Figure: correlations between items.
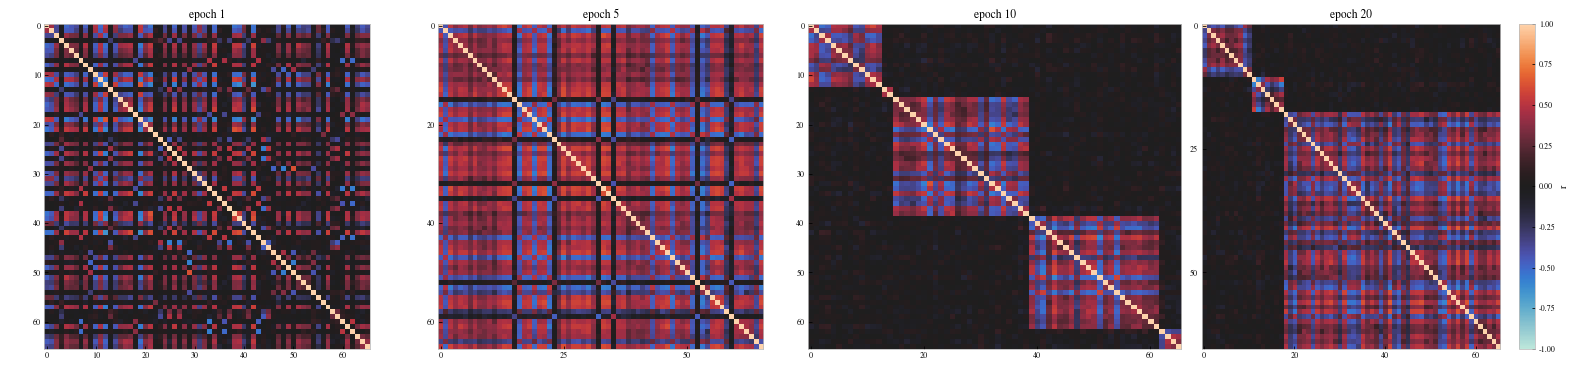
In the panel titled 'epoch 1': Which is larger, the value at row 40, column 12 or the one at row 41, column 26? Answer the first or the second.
the first
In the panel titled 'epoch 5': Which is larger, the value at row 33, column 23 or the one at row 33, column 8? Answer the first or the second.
the second
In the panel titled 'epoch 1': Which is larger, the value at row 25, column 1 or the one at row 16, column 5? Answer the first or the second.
the second
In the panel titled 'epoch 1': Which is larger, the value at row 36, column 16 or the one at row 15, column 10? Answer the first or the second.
the first
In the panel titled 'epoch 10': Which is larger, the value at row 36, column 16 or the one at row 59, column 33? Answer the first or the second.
the second
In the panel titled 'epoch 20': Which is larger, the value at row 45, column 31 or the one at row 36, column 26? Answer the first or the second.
the second
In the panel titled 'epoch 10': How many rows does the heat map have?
66
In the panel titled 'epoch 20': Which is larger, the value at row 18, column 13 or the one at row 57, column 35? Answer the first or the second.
the second
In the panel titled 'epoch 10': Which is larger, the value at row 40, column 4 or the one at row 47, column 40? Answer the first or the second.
the second
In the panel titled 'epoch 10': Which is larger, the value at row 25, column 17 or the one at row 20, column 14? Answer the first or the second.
the first
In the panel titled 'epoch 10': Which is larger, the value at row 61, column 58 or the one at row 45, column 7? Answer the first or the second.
the first
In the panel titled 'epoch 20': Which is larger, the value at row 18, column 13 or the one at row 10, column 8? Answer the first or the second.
the first
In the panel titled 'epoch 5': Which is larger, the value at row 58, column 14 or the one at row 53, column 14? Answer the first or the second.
the first
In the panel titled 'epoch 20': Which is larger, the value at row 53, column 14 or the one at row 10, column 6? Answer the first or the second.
the first
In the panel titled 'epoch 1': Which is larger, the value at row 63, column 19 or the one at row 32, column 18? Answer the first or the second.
the second
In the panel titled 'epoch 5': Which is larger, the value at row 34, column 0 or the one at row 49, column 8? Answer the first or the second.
the first
